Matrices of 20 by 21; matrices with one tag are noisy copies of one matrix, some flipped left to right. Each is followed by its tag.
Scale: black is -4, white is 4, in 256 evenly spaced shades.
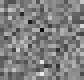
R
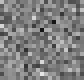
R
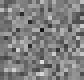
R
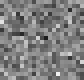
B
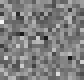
B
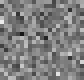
B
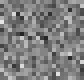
B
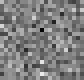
R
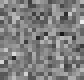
B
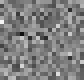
B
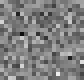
B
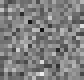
R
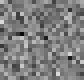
B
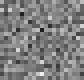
R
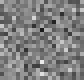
R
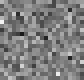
B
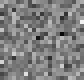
B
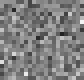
B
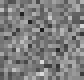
R
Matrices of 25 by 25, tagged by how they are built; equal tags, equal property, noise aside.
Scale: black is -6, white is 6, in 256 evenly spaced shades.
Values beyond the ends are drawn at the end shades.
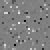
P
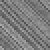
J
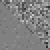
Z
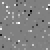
P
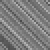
J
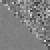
Z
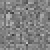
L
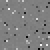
P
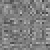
L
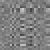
L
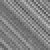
J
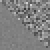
Z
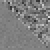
Z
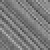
J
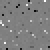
P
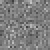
L
